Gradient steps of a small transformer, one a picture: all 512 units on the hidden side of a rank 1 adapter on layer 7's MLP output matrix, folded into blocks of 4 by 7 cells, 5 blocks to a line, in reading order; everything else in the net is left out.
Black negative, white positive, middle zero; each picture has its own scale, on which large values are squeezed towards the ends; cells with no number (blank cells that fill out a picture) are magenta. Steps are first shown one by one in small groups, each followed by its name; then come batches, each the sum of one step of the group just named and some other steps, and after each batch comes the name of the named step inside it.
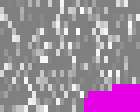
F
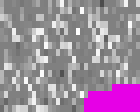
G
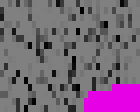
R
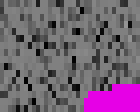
R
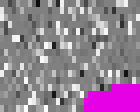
F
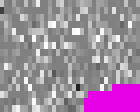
G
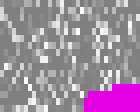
F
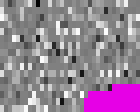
F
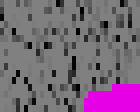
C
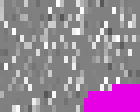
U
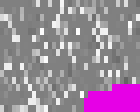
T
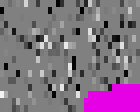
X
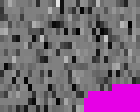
U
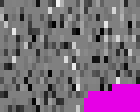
U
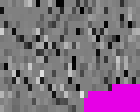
X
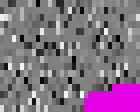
T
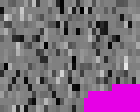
X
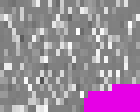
T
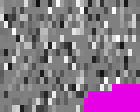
U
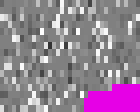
T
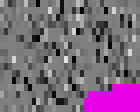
U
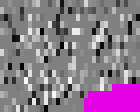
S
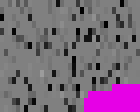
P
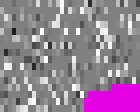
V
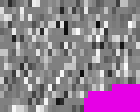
S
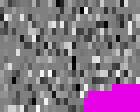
P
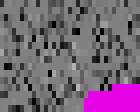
S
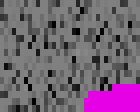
P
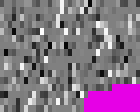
V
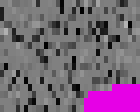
P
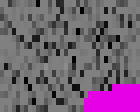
P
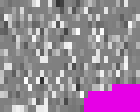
S
